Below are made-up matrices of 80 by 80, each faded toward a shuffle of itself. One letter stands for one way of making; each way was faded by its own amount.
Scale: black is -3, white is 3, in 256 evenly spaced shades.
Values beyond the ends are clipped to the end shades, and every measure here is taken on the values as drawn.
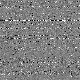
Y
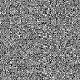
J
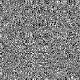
J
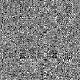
J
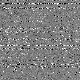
Y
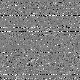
Y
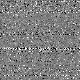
Y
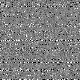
Y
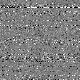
Y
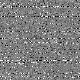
Y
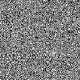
J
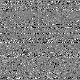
Y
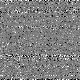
Y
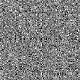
J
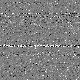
Y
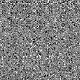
J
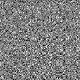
J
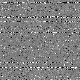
Y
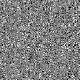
J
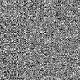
J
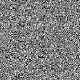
J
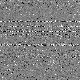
Y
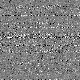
Y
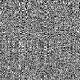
J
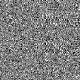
J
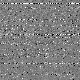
Y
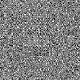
J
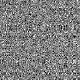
J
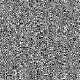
J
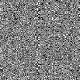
J
